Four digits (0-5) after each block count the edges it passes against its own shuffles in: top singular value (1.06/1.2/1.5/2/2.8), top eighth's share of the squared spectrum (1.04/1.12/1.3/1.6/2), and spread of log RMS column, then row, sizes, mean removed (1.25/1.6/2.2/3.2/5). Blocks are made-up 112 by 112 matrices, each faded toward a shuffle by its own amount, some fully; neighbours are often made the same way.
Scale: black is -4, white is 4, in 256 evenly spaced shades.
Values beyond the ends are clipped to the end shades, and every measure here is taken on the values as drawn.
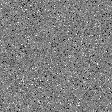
1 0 0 0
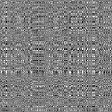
5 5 4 4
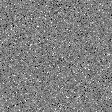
1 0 0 0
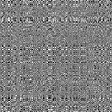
5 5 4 4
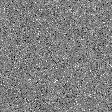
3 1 0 0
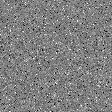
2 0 0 0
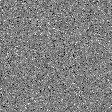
1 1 0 0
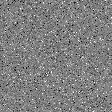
1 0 0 0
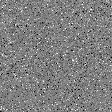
1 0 0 1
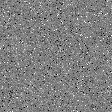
0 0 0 0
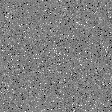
0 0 0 0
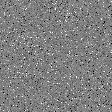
0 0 0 0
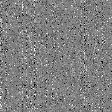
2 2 3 0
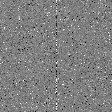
3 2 1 0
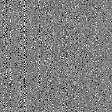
3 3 3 0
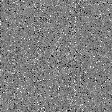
1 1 2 0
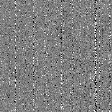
3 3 3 0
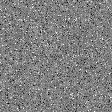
3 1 0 0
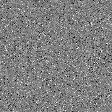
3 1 0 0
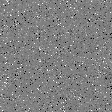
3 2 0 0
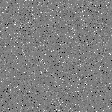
2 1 0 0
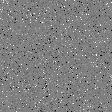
0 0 0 0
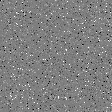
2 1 0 0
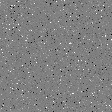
0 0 0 0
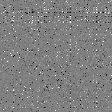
4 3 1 2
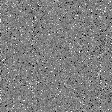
1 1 2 0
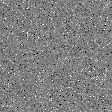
0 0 0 0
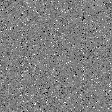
1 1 2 0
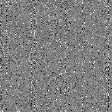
2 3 3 0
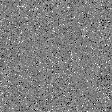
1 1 2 0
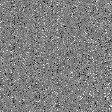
1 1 2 0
